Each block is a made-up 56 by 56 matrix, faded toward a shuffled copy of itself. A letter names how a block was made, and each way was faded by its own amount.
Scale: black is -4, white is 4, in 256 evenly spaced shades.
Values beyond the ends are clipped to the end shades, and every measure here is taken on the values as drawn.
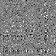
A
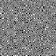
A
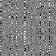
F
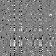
F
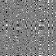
F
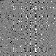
F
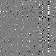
F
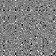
A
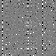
F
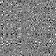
A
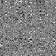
A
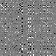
F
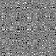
A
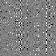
F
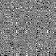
A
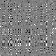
F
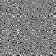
A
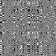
F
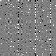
F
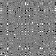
F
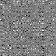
A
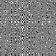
F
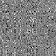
A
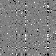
F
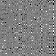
F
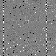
F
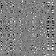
F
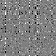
F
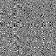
A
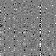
F
